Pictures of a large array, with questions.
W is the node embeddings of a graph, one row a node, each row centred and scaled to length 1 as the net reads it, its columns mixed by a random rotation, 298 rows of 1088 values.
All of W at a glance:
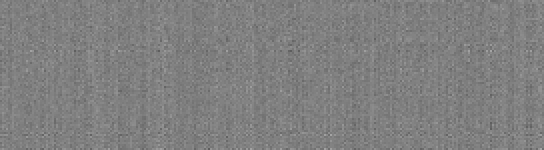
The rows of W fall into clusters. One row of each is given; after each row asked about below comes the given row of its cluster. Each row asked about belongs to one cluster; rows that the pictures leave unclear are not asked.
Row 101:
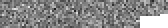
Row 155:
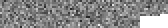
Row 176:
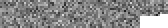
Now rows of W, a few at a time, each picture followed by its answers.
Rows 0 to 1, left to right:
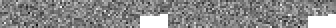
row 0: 176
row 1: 155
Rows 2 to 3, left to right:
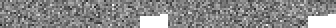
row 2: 155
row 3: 155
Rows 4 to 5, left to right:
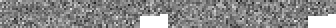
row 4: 176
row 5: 101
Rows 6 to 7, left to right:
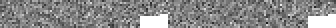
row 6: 101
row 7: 155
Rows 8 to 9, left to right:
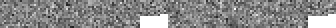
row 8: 101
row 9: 101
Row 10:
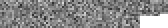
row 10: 176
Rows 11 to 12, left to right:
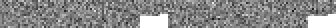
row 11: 176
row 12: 176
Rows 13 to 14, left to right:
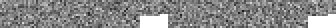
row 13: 176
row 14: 101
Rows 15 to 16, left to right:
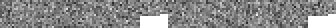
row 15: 101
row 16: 101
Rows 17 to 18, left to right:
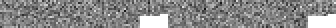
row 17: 176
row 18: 176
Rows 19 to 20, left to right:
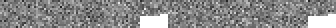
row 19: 155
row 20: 155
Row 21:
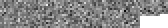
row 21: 176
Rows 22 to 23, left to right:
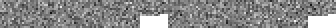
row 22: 176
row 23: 101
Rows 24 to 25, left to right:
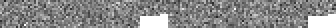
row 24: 155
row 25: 101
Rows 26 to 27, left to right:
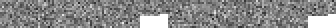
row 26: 176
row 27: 101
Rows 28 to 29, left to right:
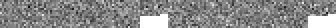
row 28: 155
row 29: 176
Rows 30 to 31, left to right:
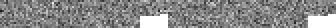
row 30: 101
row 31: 176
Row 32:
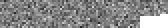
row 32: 155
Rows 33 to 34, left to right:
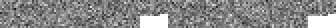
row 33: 176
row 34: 176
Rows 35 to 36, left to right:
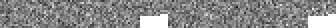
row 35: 101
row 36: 155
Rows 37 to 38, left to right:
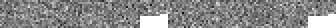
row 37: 101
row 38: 155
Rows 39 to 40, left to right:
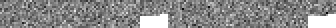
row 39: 155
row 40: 176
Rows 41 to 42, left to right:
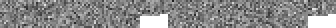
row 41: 176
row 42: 155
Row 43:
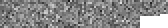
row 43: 101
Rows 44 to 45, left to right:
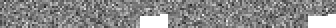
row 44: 155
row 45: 176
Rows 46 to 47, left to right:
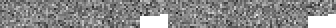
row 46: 101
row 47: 101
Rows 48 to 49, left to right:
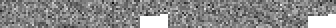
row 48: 101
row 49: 155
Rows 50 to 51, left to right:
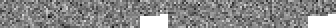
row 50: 101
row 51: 176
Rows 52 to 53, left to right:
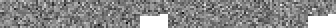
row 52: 176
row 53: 155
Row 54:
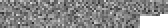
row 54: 176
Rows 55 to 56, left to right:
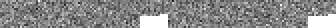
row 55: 176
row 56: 155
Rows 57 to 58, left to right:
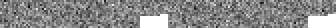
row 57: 155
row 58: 176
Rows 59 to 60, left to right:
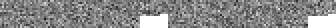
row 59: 176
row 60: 101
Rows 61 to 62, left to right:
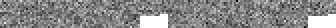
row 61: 176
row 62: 101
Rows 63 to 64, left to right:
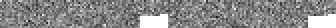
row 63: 176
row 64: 101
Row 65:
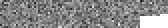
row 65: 155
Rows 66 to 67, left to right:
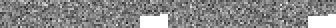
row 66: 176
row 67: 155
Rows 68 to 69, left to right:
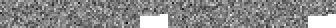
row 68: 176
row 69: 176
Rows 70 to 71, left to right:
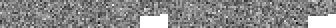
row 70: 155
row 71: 101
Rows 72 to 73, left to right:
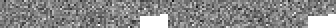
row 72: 155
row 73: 155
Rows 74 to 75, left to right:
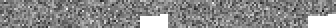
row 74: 101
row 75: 176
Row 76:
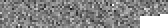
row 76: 155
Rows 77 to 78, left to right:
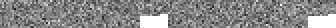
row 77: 176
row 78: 155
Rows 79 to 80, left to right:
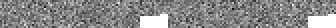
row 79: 155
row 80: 155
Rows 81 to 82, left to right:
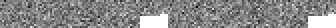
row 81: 155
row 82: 155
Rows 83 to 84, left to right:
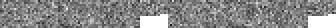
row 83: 101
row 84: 101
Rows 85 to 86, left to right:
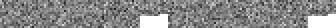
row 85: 176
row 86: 176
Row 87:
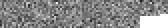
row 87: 155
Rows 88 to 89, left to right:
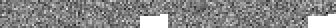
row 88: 101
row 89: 176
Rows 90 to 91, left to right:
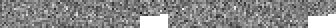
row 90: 101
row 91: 101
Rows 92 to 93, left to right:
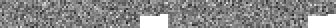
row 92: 176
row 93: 176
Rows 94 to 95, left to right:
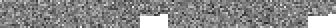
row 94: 176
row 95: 155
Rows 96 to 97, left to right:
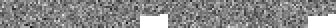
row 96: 176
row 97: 155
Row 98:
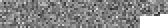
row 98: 176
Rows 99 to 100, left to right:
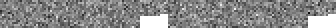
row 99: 101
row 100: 101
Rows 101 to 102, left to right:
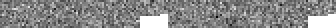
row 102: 101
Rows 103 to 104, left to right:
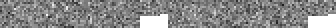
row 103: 101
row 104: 101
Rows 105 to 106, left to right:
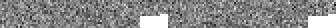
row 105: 155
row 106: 101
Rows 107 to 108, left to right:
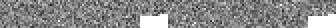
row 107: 176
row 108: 155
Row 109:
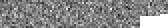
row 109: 101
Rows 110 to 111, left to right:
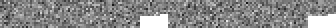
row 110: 101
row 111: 176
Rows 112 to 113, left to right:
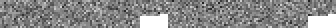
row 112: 176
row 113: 155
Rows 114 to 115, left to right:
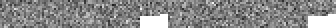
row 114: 101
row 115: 176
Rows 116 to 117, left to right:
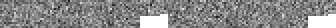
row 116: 101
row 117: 101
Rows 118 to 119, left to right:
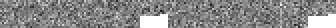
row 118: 176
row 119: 155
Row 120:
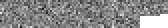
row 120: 155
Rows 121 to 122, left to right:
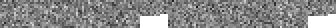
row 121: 101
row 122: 155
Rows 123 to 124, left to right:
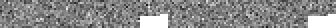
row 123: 101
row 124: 176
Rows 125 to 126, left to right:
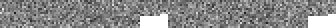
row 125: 155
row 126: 155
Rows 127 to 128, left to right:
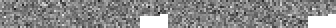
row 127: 176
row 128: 155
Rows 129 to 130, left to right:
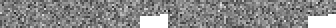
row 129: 155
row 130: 101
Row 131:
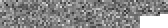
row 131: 176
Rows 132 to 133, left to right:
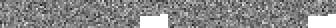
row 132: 155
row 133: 176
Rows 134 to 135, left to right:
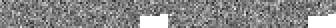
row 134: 176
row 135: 101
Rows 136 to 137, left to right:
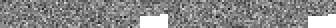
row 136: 155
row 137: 101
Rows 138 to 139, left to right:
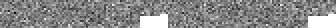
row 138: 155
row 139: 155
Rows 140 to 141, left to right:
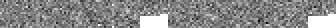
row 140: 155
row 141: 155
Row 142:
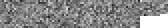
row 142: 101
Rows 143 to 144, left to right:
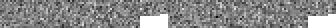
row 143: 101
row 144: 101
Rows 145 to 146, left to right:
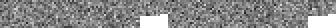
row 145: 101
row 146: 155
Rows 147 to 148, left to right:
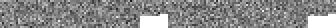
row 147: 176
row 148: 176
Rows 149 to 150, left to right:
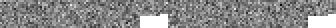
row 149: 176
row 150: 101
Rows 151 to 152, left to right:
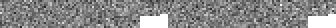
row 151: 155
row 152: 155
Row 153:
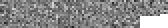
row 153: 101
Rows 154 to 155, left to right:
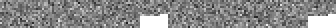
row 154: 176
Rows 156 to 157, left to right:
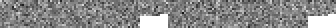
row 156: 176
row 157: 155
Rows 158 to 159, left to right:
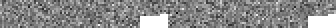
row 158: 155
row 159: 101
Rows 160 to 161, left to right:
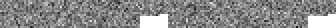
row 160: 176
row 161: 176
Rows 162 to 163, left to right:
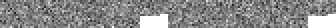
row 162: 155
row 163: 176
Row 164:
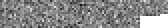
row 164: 101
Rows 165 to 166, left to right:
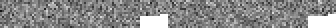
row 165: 101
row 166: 176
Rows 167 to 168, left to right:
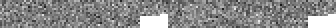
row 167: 155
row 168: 101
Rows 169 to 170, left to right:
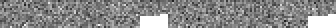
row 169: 155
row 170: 155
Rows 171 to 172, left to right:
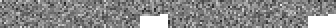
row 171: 176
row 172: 155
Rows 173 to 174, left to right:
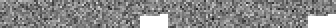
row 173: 176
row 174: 176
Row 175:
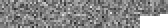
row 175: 176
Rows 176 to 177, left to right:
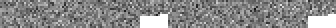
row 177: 155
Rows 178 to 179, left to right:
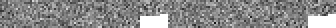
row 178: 101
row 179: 176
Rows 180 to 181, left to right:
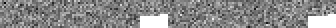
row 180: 176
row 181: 155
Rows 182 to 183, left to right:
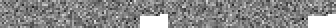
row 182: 176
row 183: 176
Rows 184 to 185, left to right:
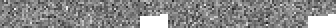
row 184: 101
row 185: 155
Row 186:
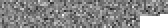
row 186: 176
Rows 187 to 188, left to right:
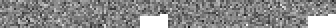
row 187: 176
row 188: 155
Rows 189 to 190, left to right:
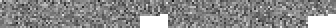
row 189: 176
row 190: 155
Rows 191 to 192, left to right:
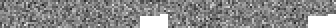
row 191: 155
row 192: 176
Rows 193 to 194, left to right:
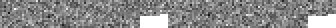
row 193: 101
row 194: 176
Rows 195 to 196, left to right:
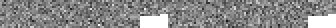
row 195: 155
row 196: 101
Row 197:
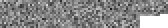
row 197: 176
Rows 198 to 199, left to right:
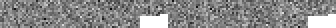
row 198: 176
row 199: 155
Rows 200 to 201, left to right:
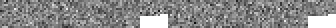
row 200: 101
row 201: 101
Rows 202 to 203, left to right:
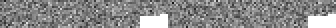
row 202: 155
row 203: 176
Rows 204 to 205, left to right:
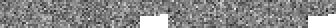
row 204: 155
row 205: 101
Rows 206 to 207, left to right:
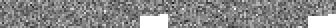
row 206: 176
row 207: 101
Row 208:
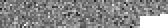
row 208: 155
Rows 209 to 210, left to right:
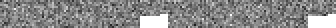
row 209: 101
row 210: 176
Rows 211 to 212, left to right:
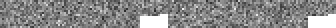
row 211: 176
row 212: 101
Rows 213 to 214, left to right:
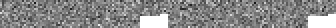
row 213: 155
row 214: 176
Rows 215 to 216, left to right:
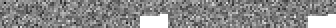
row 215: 176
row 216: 176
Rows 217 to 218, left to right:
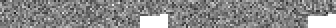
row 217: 155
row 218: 176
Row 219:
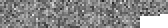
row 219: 101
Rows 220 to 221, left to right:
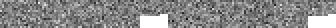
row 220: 176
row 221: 155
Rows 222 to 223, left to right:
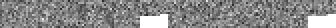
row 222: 101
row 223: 176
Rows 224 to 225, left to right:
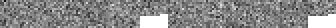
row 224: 155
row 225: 101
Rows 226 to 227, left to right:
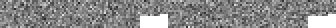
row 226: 176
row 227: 176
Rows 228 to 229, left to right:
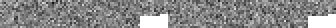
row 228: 176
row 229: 101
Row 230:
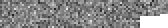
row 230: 101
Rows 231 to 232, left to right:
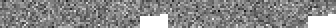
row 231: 155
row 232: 155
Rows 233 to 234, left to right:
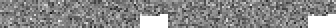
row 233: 176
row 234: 176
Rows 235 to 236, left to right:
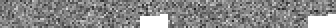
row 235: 101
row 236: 176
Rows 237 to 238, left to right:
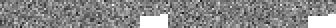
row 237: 155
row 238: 155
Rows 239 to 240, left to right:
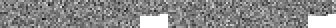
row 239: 176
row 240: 176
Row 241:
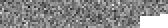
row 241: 155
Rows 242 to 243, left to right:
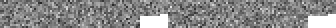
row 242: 101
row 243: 176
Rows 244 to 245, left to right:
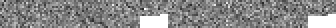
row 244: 155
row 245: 176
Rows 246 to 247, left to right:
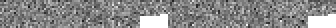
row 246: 155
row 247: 155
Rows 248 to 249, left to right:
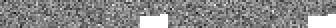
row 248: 155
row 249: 176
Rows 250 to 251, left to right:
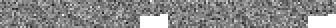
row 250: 176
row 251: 176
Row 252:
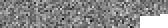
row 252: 155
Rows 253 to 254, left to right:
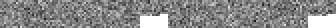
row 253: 176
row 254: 176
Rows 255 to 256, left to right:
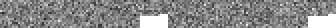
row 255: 176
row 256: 155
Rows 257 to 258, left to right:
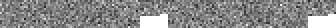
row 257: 155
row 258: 155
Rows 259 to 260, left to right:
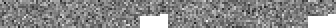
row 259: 176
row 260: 101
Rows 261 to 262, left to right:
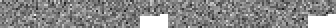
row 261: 176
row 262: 176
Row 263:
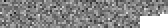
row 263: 155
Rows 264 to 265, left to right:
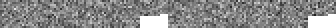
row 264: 101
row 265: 101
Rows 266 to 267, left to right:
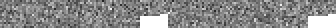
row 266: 101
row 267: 155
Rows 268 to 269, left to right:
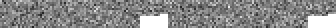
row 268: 176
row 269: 176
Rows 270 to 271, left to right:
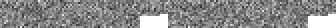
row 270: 176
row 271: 176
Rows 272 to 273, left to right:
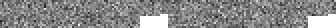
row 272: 155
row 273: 101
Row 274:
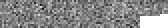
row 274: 155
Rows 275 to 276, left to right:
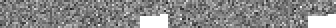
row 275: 155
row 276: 176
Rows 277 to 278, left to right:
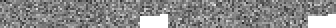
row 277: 155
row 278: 176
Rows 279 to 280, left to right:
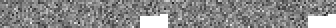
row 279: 101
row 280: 176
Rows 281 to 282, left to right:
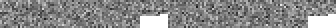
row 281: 176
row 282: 155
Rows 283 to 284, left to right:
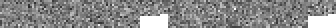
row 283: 155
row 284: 101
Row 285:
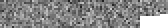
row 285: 101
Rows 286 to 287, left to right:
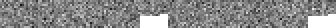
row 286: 176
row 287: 155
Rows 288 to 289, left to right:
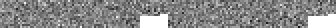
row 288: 176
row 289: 155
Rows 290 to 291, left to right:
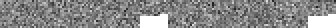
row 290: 176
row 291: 155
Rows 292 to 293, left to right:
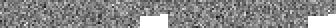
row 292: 155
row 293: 101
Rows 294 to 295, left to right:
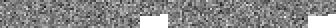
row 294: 155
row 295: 176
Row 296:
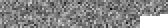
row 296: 176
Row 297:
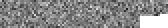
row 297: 176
